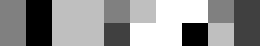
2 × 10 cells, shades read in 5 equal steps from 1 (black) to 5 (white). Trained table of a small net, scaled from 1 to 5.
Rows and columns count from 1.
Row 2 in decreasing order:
5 5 4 4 4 3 2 2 1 1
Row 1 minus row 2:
0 0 0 0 1 -1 0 4 -1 0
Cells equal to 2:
3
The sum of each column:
6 2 8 8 5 9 10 6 7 4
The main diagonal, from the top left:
3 1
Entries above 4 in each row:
2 2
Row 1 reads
3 1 4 4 3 4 5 5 3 2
